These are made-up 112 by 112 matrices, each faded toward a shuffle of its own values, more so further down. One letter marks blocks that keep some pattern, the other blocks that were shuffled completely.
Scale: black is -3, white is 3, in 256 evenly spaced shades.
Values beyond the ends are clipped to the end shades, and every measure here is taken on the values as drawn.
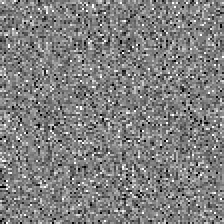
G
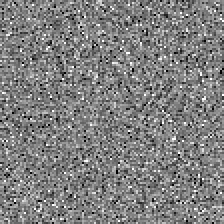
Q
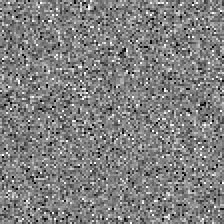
Q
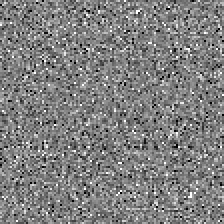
G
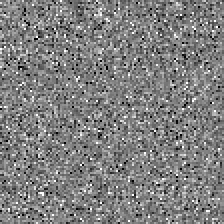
G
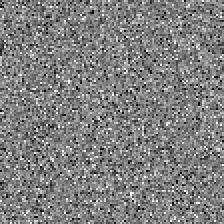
Q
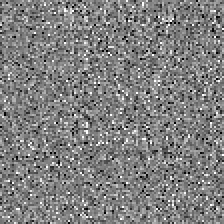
G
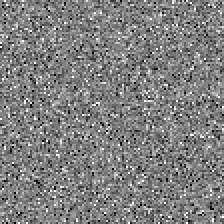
Q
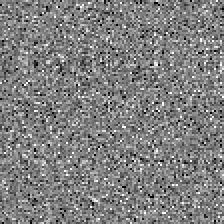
G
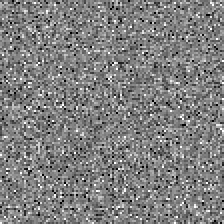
G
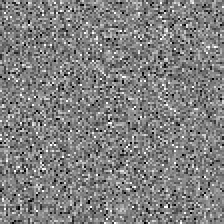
G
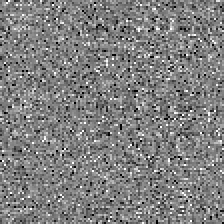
G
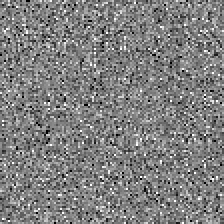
G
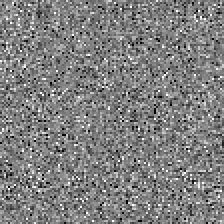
G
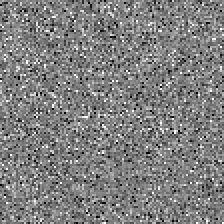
G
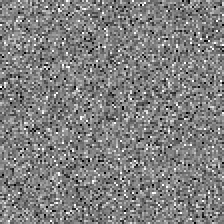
Q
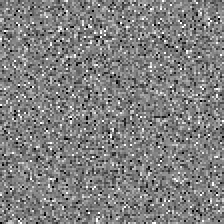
Q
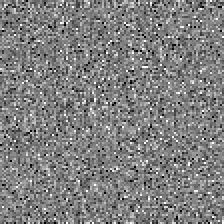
G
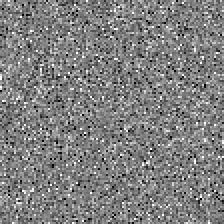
Q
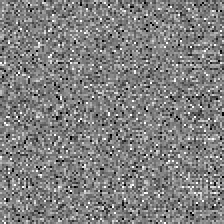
G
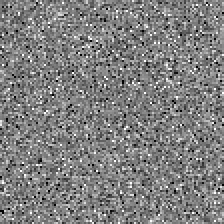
Q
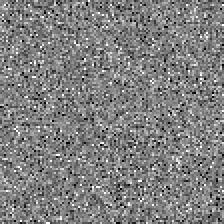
Q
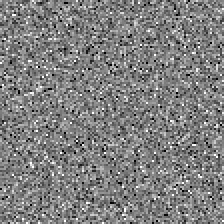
Q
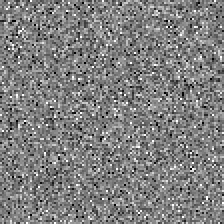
Q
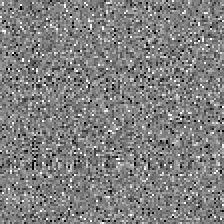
G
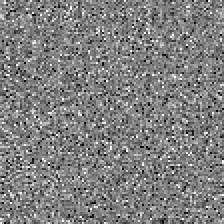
G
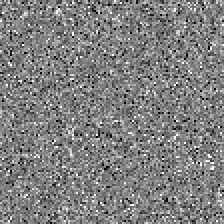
G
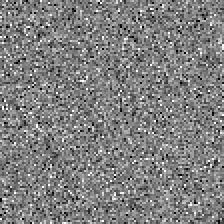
Q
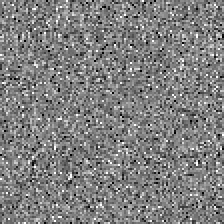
G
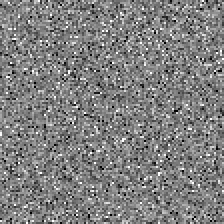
Q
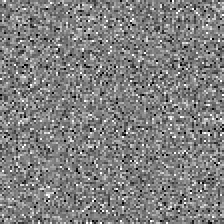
G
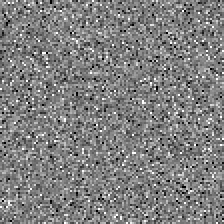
Q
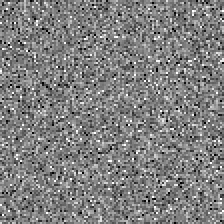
Q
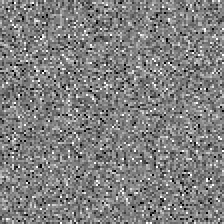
G
